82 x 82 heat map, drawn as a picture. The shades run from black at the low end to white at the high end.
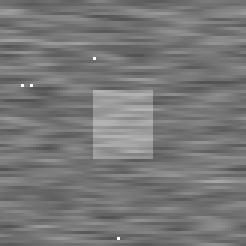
Histogram: skewed, a long tail of high values. Slope: none. Ninth with the highest average: centre. Lone odd cells: 4, each higher than its neighbours. Odd patch: higher, in the centre. Grain: streaks across.
